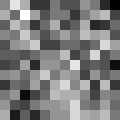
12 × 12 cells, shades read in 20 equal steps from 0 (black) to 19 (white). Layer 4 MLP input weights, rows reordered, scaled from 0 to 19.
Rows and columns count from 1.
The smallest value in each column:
4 2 1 3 4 5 5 4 5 3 3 0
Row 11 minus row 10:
2 -5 4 4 3 -3 -1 3 -1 3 2 -1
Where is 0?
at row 1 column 12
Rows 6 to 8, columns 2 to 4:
7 6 8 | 6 12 3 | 11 8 11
